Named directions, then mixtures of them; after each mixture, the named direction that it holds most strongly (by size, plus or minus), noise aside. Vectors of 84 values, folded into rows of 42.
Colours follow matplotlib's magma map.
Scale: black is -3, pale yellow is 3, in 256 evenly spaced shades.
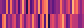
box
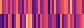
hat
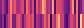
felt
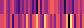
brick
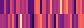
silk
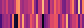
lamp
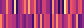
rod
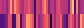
felt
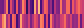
box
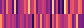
rod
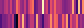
lamp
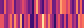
lamp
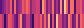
rod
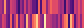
brick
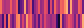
hat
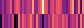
lamp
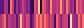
silk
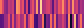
brick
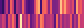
silk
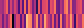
hat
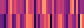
felt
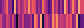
rod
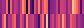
box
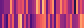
silk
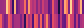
rod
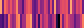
hat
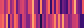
silk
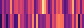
felt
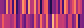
rod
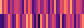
hat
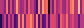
lamp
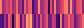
hat
